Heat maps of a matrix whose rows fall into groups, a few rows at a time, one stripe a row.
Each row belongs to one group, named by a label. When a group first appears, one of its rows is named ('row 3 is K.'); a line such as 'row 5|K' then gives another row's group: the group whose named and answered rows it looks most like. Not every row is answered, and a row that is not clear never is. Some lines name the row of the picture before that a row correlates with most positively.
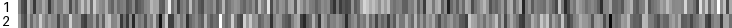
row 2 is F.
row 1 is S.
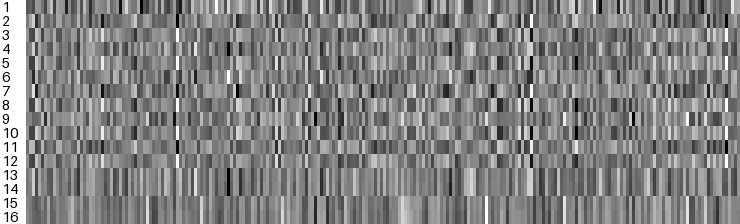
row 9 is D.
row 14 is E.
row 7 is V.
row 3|S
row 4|E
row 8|S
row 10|S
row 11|V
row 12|S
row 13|E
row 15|D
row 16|D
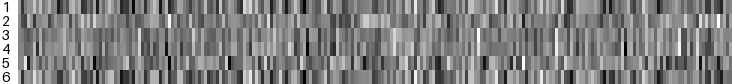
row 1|F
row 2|S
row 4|D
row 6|F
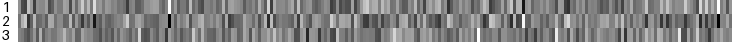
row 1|S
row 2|V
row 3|D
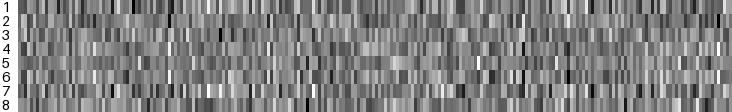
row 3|E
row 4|S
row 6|S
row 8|D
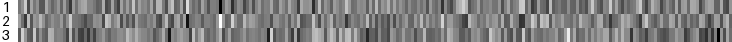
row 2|F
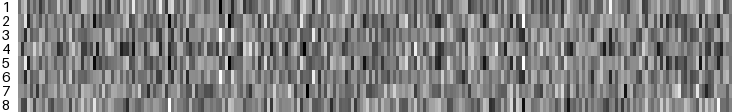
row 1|E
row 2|V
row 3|F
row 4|F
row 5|V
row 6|F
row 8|S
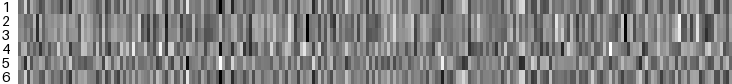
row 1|E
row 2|D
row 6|E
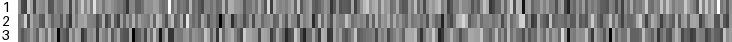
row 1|S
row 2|E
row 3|F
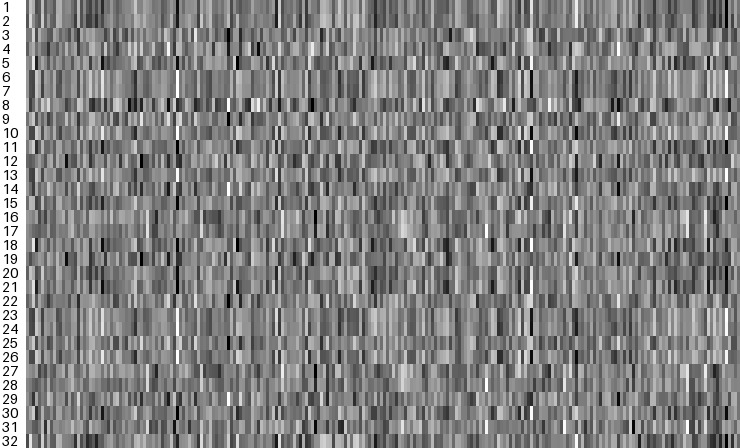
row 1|V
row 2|V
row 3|E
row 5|V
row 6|S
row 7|S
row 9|E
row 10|S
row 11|V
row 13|S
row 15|V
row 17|D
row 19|F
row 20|V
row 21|V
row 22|E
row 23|S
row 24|S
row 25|E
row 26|S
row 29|F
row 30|V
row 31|D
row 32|V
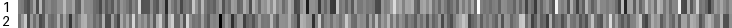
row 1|D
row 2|E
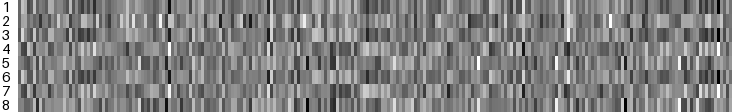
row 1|V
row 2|E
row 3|V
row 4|S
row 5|D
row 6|V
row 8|D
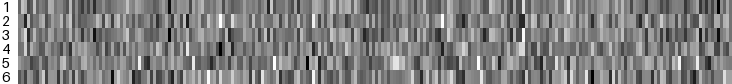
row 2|F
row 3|V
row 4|E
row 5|D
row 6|F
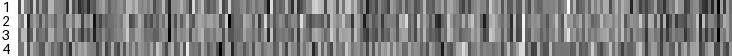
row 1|V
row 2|V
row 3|V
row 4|E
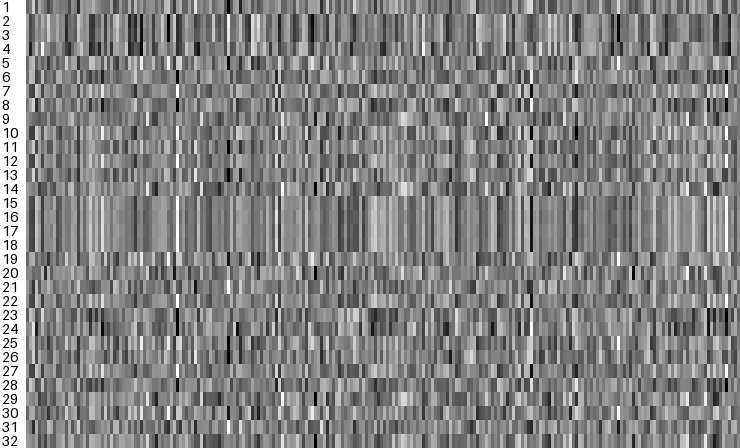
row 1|E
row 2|F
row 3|F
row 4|F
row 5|E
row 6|V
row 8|V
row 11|E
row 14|D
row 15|S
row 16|S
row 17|S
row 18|S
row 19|E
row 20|D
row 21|F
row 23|V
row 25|E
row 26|E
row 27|S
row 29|D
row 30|E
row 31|F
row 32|D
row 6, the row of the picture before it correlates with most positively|3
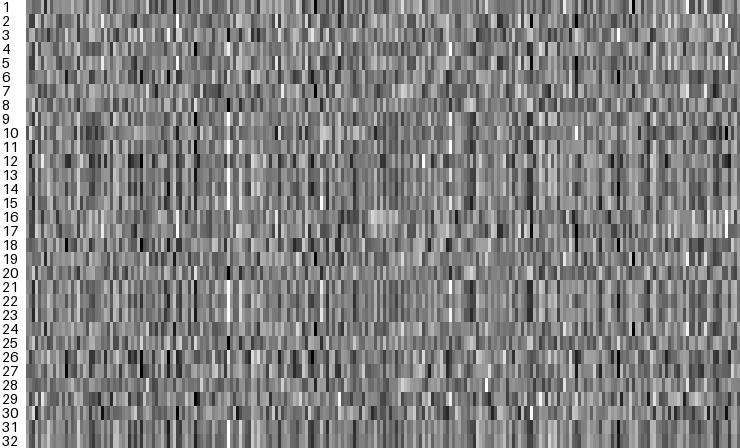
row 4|F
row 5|S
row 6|F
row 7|D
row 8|E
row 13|F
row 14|F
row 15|F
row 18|F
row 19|D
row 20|E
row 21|F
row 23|F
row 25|E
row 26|F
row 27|F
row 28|D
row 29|F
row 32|F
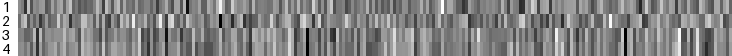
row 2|E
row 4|D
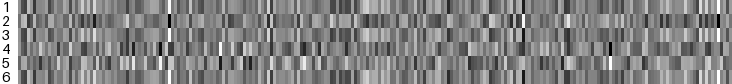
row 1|S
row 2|V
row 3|S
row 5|E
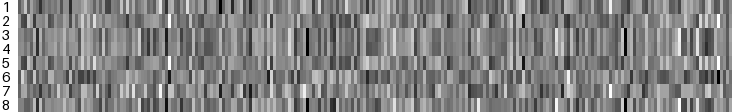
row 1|E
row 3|D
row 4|D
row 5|S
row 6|V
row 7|E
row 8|D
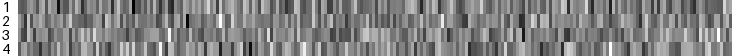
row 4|E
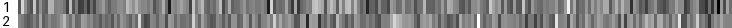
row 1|V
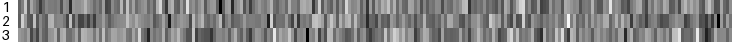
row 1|E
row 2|V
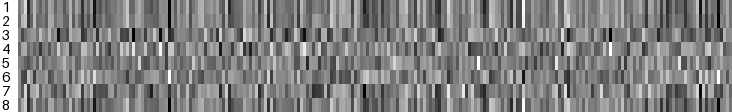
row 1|V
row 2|V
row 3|F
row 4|E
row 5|D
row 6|S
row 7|V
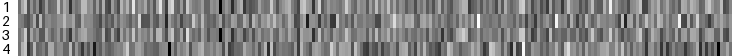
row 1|E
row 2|D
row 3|E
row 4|V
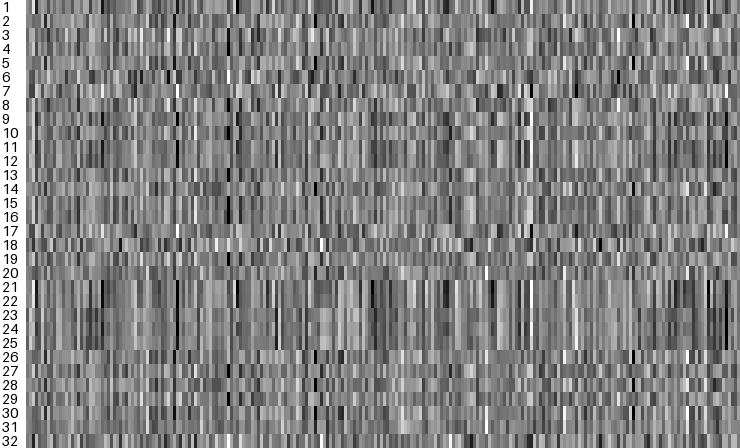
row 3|E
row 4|E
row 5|D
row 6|F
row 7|S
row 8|E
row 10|E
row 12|V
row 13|E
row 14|D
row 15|E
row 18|F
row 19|E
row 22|V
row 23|V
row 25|V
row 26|D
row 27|E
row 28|D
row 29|E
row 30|D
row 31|D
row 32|F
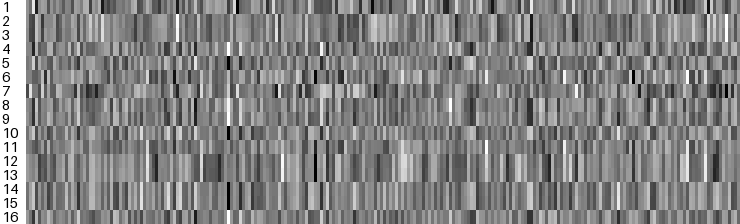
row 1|V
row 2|S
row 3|S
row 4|F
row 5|E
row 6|D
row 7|V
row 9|F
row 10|E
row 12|D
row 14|E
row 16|F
